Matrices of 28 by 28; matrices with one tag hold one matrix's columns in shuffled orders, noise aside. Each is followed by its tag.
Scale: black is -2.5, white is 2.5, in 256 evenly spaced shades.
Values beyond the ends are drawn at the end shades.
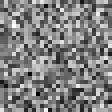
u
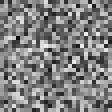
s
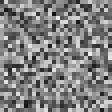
s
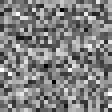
s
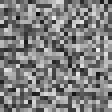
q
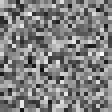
s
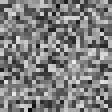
s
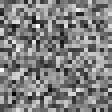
q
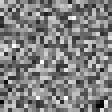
s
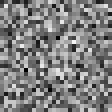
q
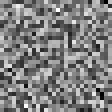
q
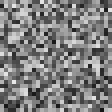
u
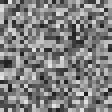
q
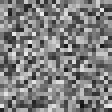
s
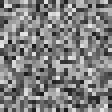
u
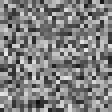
s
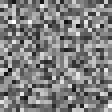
q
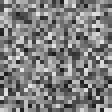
u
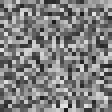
s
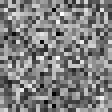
u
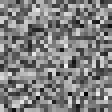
q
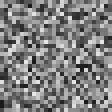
s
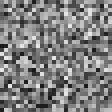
u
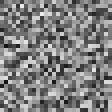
s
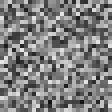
s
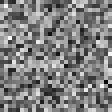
u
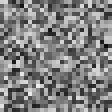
u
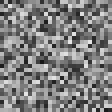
s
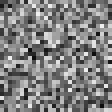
u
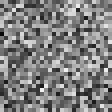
u
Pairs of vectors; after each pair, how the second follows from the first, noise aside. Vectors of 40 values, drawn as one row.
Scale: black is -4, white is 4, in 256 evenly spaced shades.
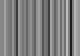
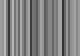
reversed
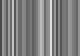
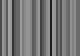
sign-scrambled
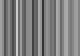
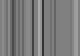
partly zeroed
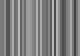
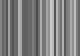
sign-scrambled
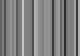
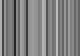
reversed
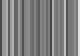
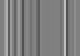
partly zeroed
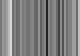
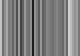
reversed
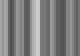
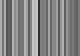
sign-scrambled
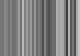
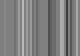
partly zeroed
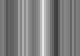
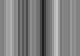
negated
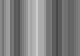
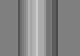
partly zeroed
